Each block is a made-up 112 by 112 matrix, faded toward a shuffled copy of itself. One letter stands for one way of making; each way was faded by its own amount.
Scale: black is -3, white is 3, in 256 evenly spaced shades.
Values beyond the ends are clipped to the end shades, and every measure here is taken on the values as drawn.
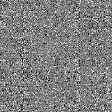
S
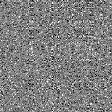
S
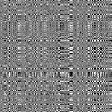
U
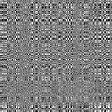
U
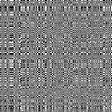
U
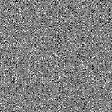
S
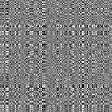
U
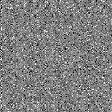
S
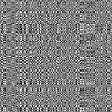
U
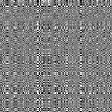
U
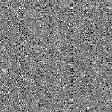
S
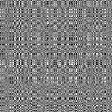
U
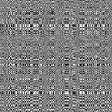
U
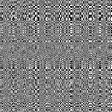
U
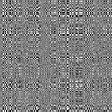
U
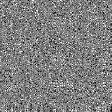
S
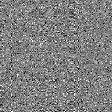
S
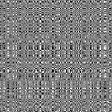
U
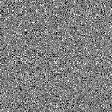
S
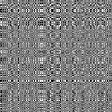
U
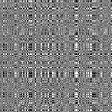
U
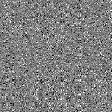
S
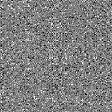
S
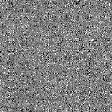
S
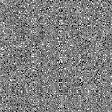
S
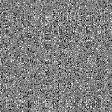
S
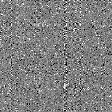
S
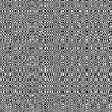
U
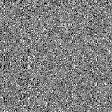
S
